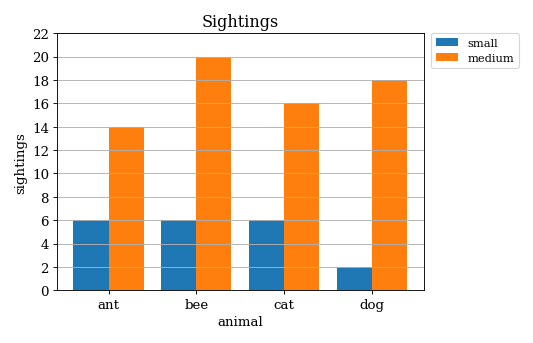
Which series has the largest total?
medium
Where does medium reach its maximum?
bee
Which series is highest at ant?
medium
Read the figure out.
Title: Sightings
x-axis: animal, ticks ant bee cat dog
y-axis: sightings, ticks 0 2 4 6 8 10 12 14 16 18 20 22
Legend: small, medium
Values:
small: 6 6 6 2
medium: 14 20 16 18
